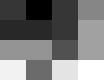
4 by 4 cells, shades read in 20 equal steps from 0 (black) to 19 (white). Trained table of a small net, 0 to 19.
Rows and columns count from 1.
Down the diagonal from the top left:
4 3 6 19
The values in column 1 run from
3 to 18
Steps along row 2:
same up up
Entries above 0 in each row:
3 4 4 4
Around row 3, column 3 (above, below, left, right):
4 17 11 12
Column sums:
36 22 31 53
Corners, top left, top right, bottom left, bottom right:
4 10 18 19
